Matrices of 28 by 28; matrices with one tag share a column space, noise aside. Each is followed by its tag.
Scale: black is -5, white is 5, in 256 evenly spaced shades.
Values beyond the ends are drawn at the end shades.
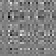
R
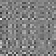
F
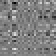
R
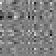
R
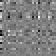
R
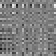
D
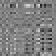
D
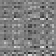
F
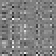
F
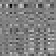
D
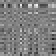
D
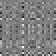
F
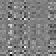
F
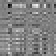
D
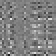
F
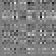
R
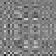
F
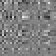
R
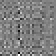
F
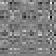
R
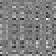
F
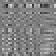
D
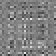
F
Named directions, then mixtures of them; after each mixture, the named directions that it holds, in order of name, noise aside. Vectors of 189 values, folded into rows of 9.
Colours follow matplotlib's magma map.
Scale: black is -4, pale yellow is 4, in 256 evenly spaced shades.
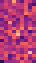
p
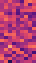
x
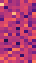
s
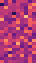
p, s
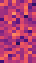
p, s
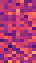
x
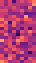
p, x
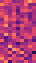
s, x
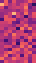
p, s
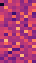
s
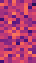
p, s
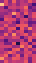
p, s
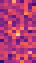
p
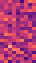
x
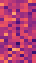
s, x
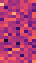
s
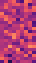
p, x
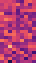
x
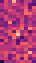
p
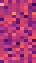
p, s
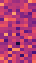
s, x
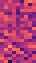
x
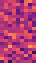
p, x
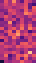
p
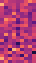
s, x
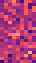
p, x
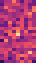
p, s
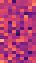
p, x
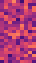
p, x
